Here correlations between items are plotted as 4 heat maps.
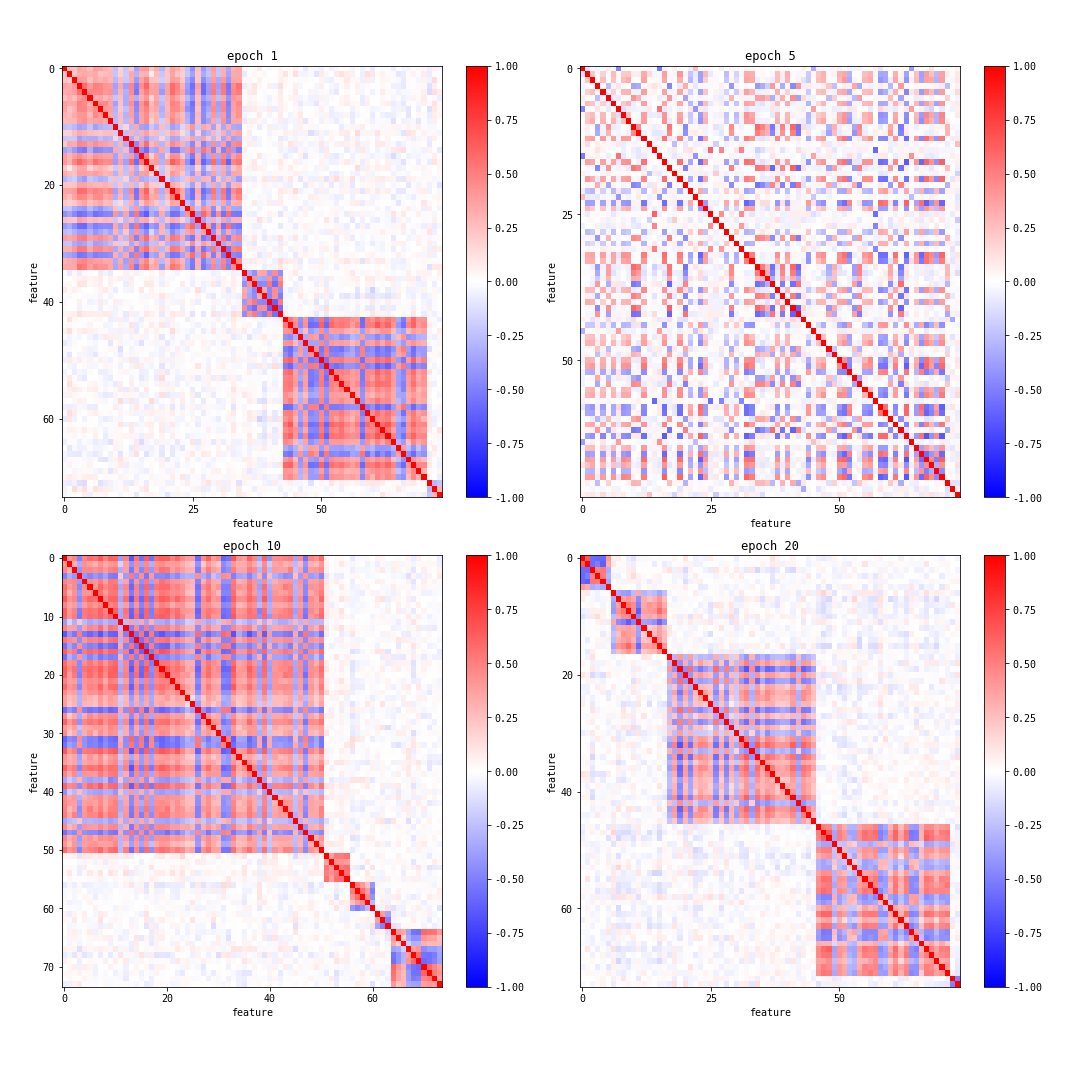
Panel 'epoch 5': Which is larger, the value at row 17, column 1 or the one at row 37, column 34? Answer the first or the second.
the first
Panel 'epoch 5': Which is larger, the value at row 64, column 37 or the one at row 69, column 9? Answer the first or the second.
the first
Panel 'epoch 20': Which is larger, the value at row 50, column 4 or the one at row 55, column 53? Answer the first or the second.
the first
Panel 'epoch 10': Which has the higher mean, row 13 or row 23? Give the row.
23
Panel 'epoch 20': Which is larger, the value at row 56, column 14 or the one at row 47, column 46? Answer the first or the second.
the second
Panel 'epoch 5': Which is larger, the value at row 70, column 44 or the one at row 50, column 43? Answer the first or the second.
the second
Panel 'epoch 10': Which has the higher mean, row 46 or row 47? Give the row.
46
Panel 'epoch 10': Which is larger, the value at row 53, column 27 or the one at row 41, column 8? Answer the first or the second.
the second
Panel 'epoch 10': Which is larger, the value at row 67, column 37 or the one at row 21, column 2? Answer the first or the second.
the second
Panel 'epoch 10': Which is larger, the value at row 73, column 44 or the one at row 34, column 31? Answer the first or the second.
the first
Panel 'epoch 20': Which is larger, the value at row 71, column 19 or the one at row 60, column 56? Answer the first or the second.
the second
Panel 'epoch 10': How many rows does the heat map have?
74
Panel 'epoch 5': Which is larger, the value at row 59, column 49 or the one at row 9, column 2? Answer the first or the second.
the second
